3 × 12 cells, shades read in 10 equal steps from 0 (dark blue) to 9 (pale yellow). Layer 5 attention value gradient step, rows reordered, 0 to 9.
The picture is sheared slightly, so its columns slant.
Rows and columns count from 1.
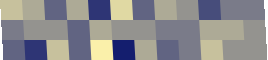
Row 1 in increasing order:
1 2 3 3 4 4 5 6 6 6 7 8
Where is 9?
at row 3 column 5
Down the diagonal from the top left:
7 5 7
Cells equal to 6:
7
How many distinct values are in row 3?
8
